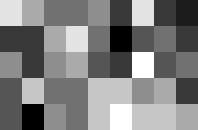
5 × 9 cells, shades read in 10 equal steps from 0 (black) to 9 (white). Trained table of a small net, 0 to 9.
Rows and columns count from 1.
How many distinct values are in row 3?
6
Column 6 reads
2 0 2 7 9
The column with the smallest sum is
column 9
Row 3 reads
5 2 5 6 3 2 9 3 4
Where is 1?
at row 1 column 9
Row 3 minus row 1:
-3 -4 1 2 -2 0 1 1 3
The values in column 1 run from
2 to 8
